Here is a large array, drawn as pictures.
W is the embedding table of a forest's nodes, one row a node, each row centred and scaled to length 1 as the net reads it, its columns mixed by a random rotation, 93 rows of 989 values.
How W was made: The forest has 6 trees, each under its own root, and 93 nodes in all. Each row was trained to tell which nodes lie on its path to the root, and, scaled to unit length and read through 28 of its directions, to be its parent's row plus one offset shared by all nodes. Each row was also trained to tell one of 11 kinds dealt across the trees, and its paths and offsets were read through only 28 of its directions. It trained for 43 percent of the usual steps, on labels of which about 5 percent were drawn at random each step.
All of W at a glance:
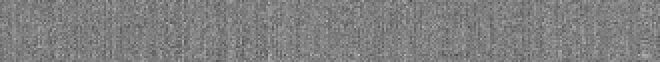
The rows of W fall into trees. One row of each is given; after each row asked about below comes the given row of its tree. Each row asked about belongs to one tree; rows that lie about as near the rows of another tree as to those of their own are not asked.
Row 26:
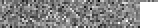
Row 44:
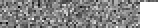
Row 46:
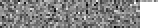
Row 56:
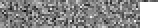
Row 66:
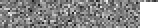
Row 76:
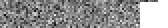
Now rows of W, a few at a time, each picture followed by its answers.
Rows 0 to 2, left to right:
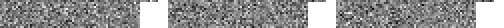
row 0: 46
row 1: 56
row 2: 66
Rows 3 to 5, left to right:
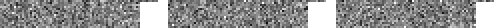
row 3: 26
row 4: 76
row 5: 76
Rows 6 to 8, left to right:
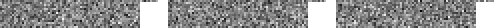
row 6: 56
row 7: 44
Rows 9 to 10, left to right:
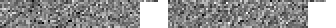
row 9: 66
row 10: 56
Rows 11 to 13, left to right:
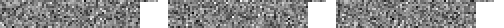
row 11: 56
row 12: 26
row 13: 44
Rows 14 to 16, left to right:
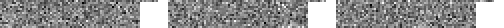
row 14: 76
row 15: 44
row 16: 66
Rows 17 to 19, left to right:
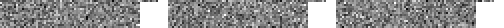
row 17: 76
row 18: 26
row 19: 56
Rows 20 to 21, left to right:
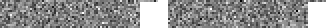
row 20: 66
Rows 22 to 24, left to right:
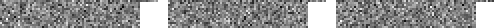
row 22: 26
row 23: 76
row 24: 56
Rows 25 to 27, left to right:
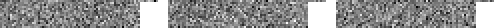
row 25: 76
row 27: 44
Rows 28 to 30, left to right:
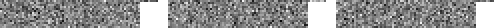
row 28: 76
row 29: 46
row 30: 26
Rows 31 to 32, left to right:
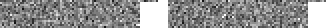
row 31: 76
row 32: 26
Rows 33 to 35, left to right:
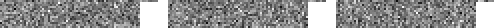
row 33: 66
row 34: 66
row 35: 44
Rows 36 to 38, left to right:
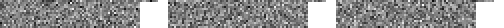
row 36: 44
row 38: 26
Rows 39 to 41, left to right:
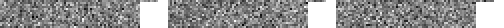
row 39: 46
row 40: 44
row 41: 44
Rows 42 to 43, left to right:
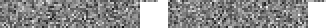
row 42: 56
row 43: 44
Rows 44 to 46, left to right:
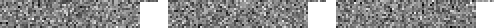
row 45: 56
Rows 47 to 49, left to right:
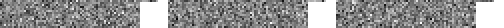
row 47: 44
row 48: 66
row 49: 44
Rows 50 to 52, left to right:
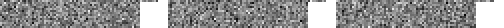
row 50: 46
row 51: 44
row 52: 46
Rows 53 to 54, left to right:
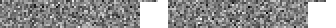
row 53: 66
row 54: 44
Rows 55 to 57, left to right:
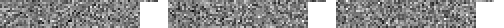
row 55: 66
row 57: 44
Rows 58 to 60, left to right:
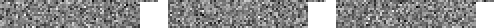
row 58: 56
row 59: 56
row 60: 44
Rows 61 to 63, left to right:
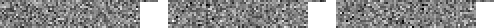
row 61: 56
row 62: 76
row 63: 46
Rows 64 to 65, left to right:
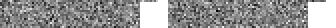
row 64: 44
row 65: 56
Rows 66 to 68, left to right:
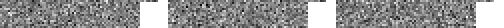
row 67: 76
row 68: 76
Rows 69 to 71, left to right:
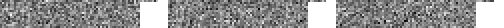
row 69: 66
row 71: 66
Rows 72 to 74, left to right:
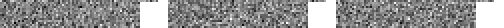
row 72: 44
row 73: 56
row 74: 46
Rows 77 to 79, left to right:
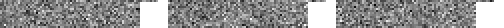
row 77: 44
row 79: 76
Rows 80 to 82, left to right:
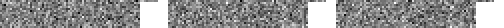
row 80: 66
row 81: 76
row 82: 76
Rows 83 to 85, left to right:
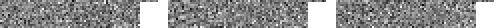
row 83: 76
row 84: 76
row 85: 44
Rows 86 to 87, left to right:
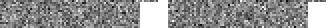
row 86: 76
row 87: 26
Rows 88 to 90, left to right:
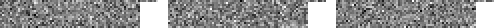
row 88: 56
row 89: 76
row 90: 76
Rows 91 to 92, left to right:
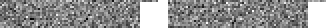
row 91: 56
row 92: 46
